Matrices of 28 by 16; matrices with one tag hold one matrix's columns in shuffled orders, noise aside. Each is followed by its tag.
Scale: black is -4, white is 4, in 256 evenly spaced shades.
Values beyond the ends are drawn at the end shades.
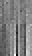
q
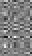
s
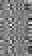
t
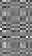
s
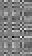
s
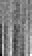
q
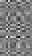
s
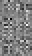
t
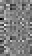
t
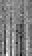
q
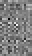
t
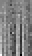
q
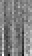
q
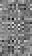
t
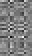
s
